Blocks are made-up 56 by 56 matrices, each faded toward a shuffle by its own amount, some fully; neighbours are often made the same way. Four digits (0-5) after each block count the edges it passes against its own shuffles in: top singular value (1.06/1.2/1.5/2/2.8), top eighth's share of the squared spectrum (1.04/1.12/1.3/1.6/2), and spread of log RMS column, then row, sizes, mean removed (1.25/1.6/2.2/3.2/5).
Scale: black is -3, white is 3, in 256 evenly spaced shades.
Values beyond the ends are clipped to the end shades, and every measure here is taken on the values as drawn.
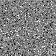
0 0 0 0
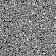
1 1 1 0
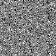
0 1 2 0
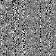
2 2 3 0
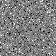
0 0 0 0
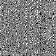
2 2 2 0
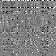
4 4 1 2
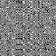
4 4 2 3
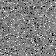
2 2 0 1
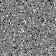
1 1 0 0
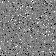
1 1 0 0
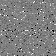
2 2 0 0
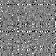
4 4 2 2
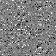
3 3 1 1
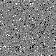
2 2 1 1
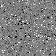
2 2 0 0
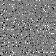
3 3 0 2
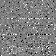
3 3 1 2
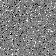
2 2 1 0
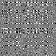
4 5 3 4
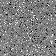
0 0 0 0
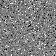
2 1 0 0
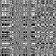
5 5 3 3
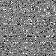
3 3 1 1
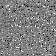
2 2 0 1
